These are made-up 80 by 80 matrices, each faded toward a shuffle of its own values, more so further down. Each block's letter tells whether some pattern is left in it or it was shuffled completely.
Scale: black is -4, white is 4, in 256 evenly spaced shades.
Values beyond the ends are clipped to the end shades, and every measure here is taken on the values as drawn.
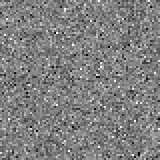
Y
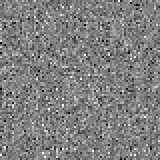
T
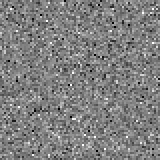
Y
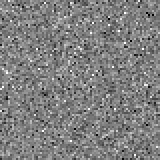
Y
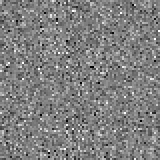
T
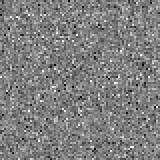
Y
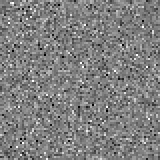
Y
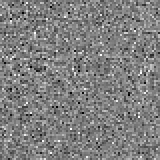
T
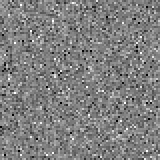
Y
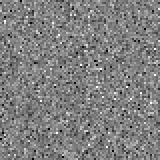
Y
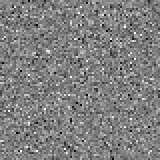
T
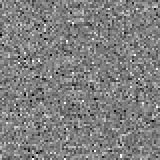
T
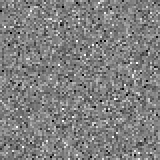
Y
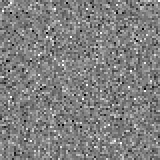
Y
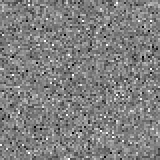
Y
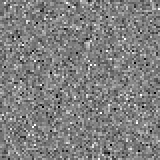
Y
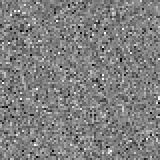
Y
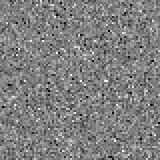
Y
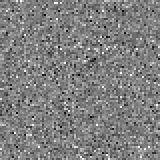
Y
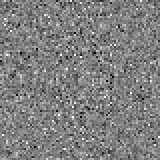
T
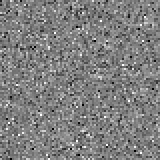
Y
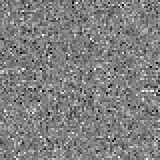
T
